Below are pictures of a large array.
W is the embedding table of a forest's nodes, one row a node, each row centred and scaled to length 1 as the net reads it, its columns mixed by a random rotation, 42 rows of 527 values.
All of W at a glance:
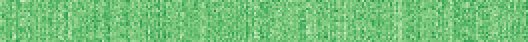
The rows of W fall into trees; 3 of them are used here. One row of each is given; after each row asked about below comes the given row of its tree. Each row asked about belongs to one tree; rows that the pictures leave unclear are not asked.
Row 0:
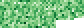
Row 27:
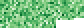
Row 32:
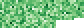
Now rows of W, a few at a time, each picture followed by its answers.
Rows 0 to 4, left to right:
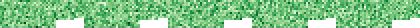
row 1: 0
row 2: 32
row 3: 27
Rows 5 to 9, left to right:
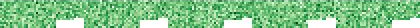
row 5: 27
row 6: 32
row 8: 0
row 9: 32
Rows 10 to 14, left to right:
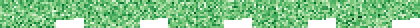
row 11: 27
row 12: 0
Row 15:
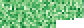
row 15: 32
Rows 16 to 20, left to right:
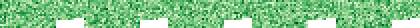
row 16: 27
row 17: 32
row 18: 32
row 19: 0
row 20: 0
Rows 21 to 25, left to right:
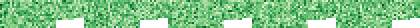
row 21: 27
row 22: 32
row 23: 0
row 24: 0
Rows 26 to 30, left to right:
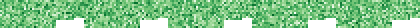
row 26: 32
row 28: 32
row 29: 27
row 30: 32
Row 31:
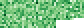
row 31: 27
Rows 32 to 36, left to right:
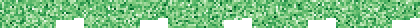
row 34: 0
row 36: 32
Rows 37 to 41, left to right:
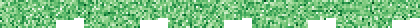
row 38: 27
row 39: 32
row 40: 0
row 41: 27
